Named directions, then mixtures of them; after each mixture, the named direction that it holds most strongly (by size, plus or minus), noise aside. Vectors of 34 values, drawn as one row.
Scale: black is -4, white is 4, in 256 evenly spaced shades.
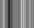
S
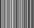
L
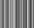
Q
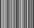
L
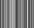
L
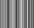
L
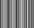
L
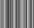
Q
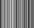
L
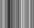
S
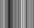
S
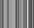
Q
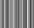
Q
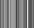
Q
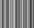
Q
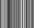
S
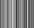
L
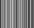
L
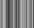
S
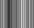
S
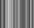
S
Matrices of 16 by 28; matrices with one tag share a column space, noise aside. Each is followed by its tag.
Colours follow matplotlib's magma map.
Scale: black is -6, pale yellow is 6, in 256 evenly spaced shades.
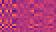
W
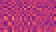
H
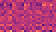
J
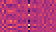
W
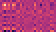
J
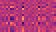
H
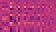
H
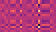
W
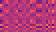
W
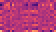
J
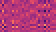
W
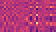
H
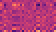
J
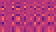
H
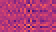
W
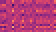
W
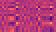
H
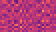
W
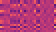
W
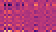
J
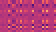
W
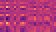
H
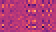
W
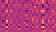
W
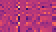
H
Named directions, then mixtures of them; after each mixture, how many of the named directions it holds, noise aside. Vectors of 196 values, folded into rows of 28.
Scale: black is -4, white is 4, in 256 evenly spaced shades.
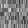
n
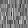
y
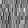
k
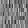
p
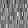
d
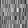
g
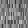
three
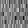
three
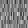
two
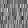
three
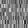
three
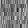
one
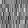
one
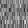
three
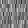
three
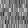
three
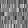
three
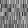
two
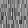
one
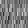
three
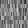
three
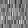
two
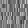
three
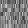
three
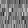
three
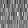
one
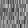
three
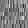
three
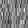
two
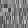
three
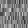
two
